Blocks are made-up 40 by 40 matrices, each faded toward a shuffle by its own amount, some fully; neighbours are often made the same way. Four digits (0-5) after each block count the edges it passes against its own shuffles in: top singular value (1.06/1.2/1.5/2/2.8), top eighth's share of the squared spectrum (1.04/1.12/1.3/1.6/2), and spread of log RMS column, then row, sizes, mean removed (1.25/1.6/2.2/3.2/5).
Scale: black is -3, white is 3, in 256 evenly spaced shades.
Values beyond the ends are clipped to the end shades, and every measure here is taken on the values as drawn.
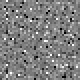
2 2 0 0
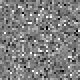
2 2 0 0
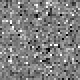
2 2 1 0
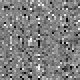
3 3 2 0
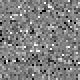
1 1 0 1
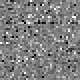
1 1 0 1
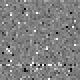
2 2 0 1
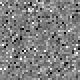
0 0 0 1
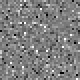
0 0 0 0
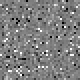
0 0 0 0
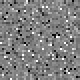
0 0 0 0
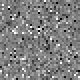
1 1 0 0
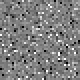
0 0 0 0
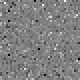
0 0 0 0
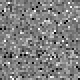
1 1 0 1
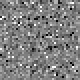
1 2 0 2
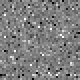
1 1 0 0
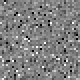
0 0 0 0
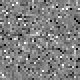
0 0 0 0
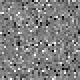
2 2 0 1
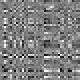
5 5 3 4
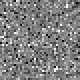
1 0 0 0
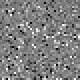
2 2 0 0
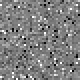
1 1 0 0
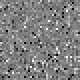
1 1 0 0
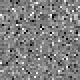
2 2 0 1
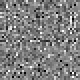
3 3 0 2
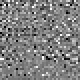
3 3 1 2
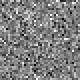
0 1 0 0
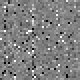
1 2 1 0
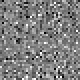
3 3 1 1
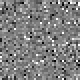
2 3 1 2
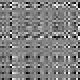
4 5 3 4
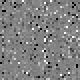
2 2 1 0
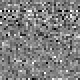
2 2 0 3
